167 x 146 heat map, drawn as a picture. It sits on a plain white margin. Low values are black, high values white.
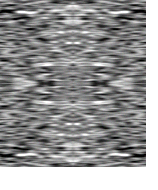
There is no overall slope. Streaks run across, left to right. Its left and right halves mirror each other, and so do its top and bottom. Overall the values sit about 50% of the way up the scale.
